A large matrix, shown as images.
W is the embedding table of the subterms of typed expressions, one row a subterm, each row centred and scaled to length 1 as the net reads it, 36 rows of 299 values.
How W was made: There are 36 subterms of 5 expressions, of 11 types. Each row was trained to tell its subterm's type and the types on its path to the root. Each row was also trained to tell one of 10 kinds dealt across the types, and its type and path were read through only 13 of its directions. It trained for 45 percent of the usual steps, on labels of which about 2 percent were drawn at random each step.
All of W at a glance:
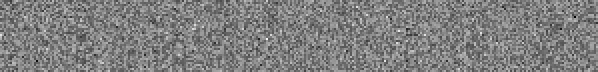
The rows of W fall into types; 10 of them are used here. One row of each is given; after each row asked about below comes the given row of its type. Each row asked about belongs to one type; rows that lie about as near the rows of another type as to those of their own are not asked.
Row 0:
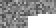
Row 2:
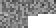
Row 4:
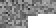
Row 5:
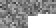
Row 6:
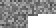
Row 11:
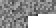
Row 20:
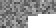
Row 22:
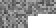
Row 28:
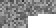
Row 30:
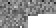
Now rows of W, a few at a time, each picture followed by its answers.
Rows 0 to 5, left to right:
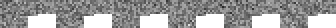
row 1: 6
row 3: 28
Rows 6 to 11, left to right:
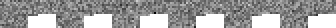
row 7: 5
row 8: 22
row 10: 6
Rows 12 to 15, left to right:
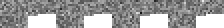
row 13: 4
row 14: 0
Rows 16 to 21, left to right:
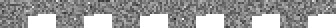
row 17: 28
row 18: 2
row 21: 30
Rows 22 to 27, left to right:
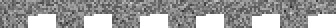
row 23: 5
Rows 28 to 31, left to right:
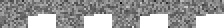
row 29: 28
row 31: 20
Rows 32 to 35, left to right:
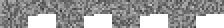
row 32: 4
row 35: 2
